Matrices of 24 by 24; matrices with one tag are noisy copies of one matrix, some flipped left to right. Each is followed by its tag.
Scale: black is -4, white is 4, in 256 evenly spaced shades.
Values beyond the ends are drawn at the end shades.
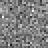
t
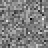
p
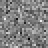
p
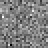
t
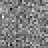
t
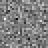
p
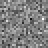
p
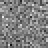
t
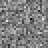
p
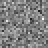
p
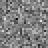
p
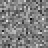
p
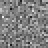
t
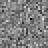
p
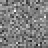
t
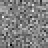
t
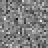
p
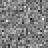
p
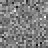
t
